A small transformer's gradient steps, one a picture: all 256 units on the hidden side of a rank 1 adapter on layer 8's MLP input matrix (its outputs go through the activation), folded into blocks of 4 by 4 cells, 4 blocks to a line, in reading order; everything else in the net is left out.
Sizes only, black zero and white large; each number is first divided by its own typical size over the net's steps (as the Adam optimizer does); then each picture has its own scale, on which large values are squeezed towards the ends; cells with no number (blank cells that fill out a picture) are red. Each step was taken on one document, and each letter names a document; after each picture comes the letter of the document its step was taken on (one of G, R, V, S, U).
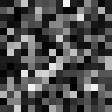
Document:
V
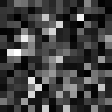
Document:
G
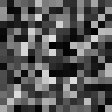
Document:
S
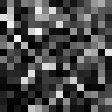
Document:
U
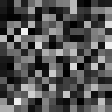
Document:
V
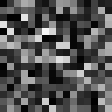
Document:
V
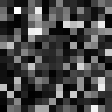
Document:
U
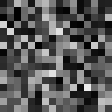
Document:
V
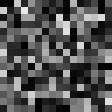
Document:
S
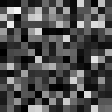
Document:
U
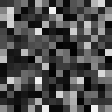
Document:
U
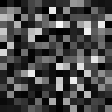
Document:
U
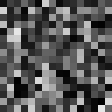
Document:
S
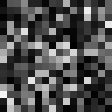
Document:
V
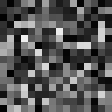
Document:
S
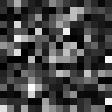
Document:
G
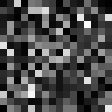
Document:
G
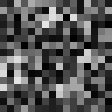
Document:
S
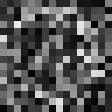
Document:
S
